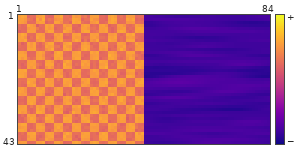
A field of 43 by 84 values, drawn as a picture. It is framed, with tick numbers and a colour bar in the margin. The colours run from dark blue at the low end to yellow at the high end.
The table splits into one row of 2 panels. Panel 1,1: high, checkered. Panel 1,2: very low, streaked across, faint in contrast.
